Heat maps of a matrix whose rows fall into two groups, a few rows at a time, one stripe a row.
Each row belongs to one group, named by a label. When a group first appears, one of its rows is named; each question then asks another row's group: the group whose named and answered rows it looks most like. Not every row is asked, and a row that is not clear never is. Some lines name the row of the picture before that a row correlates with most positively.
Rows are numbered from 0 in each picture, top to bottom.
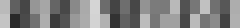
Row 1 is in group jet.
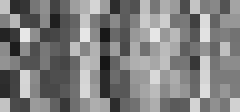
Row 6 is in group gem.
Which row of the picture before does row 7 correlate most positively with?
1
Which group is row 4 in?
gem
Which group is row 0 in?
jet
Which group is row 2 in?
gem
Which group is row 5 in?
gem
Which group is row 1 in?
gem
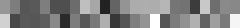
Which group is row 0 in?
gem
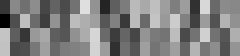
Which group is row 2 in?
jet
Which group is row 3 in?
jet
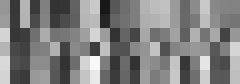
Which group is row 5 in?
jet
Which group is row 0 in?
gem
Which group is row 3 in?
jet
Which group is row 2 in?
jet
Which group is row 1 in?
gem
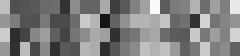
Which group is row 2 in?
jet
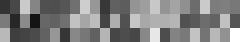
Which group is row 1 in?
gem
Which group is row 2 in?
jet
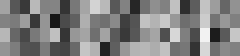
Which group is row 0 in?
jet
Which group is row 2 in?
jet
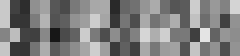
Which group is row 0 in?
jet
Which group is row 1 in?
jet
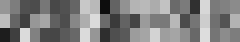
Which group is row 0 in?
gem
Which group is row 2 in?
gem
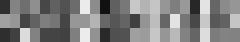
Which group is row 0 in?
gem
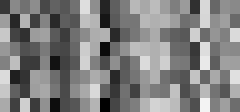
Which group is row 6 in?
jet
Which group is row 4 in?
gem
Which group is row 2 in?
jet
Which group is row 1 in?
gem
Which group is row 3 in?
gem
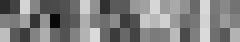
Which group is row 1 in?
gem
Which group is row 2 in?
jet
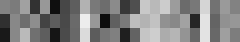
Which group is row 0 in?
gem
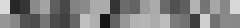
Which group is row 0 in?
jet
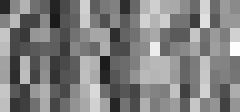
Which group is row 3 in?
jet
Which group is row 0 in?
gem
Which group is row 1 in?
gem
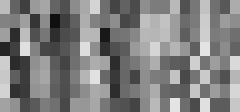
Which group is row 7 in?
jet
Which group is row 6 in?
jet
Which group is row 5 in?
jet
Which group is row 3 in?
gem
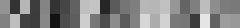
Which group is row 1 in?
gem
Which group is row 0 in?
gem
